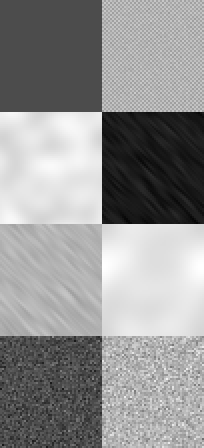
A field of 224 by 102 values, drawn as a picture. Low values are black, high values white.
It is made of 4 by 2 panels. Panel 1,1: low, flat. Panel 1,2: high, checkered. Panel 2,1: very high, smooth, faint in contrast. Panel 2,2: very low, slanting down to the right, faint in contrast. Panel 3,1: high, slanting down to the right, faint in contrast. Panel 3,2: very high, smooth, faint in contrast. Panel 4,1: low, fine-grained. Panel 4,2: high, fine-grained.
